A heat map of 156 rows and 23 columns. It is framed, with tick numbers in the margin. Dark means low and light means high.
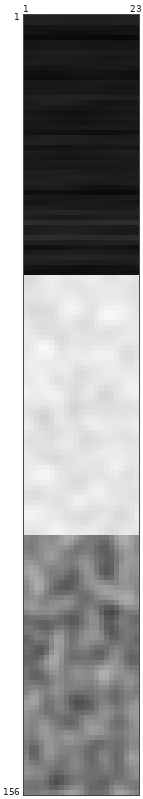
It is made of 3 by 1 panels. Panel 1,1: very low, streaked across, faint in contrast. Panel 2,1: very high, blotchy, faint in contrast. Panel 3,1: middling, blotchy.
